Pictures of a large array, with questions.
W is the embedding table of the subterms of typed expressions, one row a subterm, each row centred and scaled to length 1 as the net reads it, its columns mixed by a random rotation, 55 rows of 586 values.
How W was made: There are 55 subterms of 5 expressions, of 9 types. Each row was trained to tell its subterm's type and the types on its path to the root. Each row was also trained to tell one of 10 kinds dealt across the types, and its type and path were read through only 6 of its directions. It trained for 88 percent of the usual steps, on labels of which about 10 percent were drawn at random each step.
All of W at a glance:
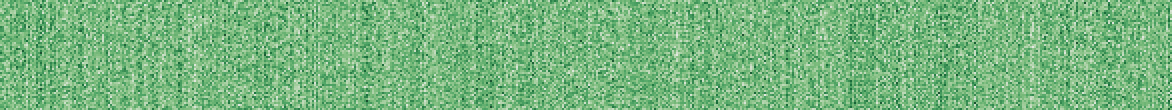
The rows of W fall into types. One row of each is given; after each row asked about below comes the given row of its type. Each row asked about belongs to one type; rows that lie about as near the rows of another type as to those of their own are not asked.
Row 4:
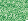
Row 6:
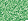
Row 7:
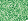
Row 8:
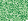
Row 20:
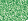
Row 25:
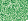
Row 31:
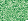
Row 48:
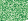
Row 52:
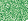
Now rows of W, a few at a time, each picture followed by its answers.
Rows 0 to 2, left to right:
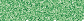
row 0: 52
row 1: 4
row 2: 8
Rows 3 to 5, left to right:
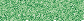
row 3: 8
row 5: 31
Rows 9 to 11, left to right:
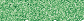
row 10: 20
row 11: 48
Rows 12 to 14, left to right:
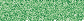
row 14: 8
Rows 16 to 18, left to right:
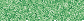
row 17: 20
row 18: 7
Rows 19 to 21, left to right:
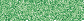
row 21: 31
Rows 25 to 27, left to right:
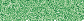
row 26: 25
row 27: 25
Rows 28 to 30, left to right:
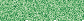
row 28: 31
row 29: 20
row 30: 25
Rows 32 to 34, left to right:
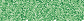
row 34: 8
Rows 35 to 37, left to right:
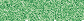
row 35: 4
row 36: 20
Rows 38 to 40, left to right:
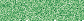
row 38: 4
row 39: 25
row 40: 25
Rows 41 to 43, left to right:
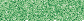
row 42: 8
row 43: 52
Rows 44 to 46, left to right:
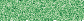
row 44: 7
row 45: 31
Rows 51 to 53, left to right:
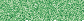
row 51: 31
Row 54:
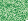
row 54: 4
